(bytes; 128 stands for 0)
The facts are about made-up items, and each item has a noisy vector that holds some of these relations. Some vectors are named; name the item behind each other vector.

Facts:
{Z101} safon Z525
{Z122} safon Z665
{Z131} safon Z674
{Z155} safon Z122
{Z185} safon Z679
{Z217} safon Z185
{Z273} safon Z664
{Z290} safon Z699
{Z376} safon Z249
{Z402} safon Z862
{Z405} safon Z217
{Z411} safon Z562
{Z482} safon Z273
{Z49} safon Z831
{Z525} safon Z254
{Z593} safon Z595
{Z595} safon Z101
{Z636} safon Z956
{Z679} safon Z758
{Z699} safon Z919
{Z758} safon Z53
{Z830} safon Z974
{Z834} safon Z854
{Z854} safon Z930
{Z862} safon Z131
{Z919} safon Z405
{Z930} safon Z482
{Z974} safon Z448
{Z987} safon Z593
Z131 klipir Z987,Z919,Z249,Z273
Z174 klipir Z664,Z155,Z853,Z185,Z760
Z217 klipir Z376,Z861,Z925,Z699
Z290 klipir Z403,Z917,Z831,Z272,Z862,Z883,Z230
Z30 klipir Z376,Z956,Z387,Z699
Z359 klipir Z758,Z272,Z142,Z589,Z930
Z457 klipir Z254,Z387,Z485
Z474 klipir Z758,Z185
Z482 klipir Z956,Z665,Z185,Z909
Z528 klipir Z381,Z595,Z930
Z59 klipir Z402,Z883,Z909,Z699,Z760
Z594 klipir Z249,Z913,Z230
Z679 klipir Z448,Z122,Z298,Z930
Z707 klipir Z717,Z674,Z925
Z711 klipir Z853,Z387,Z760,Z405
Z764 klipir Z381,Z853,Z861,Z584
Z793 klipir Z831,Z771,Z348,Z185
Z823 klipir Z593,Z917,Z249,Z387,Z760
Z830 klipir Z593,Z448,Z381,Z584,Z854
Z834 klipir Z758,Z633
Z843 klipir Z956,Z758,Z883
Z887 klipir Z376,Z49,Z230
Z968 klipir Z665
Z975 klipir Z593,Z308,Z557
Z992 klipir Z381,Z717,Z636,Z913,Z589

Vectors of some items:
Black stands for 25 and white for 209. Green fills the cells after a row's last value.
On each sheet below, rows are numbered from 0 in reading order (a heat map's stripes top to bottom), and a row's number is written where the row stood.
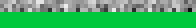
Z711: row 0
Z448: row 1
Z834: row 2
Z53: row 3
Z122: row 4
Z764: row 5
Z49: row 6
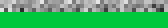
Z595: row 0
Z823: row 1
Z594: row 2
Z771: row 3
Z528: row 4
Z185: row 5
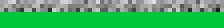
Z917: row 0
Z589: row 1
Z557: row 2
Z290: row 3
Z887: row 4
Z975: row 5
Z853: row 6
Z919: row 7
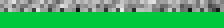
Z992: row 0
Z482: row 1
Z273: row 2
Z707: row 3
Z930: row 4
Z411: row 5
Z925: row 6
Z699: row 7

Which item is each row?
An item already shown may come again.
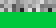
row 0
Z853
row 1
Z595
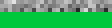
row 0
Z975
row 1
Z843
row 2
Z883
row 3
Z485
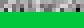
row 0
Z664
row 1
Z679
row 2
Z987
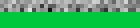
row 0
Z474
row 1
Z665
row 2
Z707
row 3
Z230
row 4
Z290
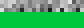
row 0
Z974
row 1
Z402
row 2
Z831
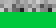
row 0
Z387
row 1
Z717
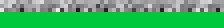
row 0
Z974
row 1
Z975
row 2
Z254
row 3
Z909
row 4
Z457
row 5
Z633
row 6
Z298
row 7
Z593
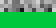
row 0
Z376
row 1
Z758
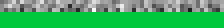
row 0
Z131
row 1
Z359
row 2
Z956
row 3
Z854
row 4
Z834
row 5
Z405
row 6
Z861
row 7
Z405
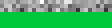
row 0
Z457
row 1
Z793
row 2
Z448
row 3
Z968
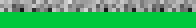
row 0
Z925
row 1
Z249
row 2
Z528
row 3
Z155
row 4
Z853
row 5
Z402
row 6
Z760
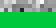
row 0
Z593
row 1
Z830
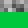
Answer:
Z217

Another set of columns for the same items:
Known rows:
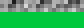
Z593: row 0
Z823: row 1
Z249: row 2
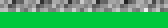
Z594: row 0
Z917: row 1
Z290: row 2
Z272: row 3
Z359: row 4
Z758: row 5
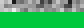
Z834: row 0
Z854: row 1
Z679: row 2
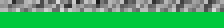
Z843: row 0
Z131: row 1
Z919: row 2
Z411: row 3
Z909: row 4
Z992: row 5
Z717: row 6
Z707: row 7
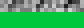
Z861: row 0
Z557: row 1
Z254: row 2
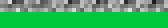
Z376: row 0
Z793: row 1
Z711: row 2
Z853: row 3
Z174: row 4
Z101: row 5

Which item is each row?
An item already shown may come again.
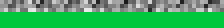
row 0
Z53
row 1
Z49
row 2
Z861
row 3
Z49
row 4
Z593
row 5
Z674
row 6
Z830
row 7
Z485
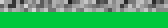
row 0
Z987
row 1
Z185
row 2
Z359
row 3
Z482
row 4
Z975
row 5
Z930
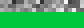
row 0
Z528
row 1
Z862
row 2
Z155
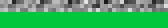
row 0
Z359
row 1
Z992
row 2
Z930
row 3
Z273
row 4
Z376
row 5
Z595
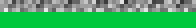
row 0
Z758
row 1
Z217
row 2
Z594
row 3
Z664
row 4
Z402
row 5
Z636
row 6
Z887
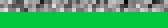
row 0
Z665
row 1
Z593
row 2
Z53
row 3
Z405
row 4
Z298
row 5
Z457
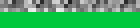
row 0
Z831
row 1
Z49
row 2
Z49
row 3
Z699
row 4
Z387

